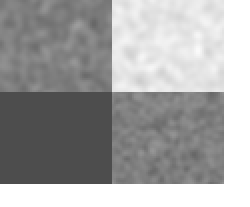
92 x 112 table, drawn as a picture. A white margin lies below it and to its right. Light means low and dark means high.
It is made of 2 by 2 panels. Panel 1,1: middling, blotchy, faint in contrast. Panel 1,2: very low, blotchy, faint in contrast. Panel 2,1: high, flat. Panel 2,2: middling, blotchy, faint in contrast.
